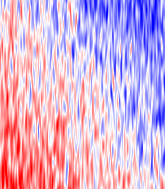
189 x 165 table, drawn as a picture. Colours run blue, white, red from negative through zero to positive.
Ninth with the highest average: bottom left. Slope: up to the bottom left. Grain: streaks running down. Ninth with the lowest average: top right.
